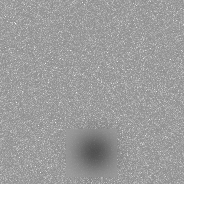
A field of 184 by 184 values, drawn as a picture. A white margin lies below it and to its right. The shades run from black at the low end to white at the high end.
No row or column stands out. An odd patch, calmer than its surroundings, sits in the bottom middle. On average the colour sits 60% of the way up the scale. The bottom middle is the calmest part. A single dip lies in the bottom middle. The bottom middle is the ninth with the lowest average.
